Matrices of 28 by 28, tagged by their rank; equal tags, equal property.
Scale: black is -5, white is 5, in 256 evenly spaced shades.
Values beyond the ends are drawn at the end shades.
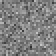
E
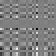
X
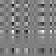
X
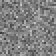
E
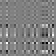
X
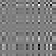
X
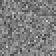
E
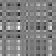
X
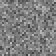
E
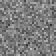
E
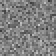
E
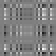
X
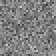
E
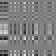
X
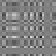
X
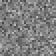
E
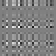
X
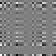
X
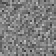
E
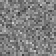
E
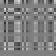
X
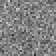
E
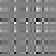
X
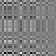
X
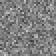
E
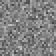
E
